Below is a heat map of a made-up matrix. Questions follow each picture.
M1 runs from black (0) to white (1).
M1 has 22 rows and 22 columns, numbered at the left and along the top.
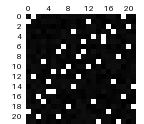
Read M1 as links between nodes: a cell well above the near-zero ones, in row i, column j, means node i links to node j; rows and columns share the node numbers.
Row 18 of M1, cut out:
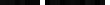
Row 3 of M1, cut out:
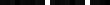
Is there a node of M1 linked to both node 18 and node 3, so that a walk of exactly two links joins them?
no
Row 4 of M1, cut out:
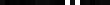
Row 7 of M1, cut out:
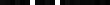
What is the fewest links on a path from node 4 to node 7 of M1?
4
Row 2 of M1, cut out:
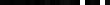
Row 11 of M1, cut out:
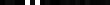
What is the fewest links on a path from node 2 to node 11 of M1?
4
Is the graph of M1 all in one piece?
yes
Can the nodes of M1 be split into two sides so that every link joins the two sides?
yes
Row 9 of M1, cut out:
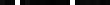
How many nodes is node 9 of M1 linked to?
2
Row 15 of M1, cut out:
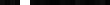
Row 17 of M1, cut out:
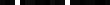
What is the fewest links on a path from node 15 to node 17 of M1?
3
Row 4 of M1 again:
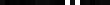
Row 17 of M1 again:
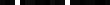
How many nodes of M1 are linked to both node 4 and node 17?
1
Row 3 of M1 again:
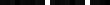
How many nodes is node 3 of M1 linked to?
2
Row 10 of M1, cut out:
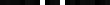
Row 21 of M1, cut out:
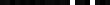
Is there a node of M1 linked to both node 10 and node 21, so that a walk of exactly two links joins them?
no
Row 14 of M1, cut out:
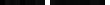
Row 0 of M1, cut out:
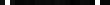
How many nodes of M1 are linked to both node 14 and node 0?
0
